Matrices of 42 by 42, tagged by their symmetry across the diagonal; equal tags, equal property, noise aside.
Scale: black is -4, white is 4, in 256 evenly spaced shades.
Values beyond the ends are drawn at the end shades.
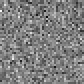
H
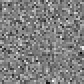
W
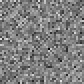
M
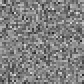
H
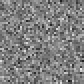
W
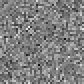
M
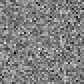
H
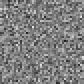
W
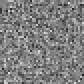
W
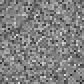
M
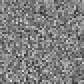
H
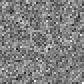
M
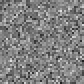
M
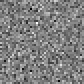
H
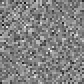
M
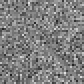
W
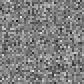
W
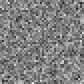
M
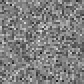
H
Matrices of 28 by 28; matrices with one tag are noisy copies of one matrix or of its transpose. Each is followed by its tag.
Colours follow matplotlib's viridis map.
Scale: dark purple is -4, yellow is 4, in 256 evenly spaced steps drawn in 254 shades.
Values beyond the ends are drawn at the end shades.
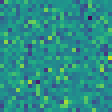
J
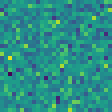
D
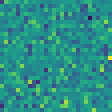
J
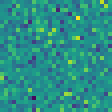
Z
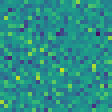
Z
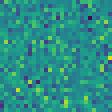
J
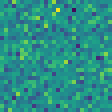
D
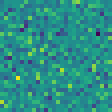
Z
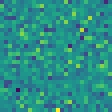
J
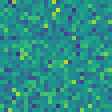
D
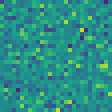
J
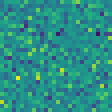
Z
